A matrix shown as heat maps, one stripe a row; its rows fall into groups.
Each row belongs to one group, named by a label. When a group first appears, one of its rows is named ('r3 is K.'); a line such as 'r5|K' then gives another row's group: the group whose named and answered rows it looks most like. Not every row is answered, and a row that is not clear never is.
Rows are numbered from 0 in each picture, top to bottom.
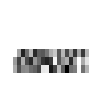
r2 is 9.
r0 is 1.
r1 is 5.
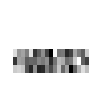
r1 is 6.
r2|5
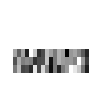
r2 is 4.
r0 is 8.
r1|6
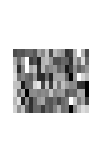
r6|4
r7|5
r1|9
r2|9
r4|4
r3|5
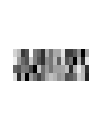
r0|1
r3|8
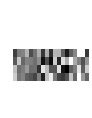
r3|8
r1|4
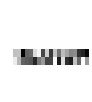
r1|5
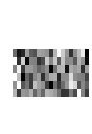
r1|8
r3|4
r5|8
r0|6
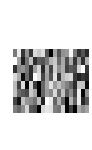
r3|4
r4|8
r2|6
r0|4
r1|1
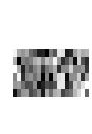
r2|4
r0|5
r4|5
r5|6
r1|8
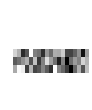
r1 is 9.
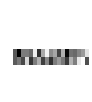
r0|9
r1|6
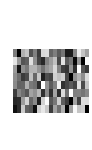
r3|5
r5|4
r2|8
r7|6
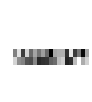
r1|5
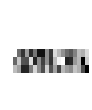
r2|4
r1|1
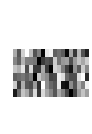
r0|8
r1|5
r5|9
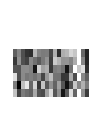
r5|8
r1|6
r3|8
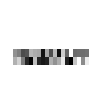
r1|5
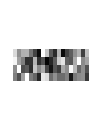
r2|4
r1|5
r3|9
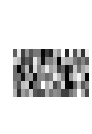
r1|4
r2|9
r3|6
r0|1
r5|8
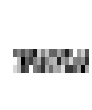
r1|4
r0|6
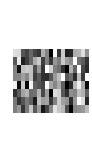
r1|4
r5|6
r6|6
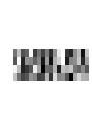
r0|1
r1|1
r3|5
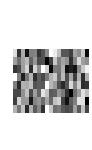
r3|1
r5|9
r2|9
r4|8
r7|8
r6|6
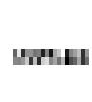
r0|1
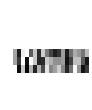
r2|8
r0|9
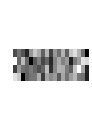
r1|5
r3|4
